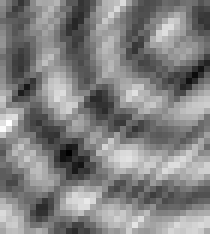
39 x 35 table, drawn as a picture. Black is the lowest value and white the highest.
Average level on the scale: 50%. Rings: centred on the top right. Mirror symmetry: none. Lone odd cells: none.
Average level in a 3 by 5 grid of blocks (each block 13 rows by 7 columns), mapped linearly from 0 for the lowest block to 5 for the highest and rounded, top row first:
01401
22133
31445
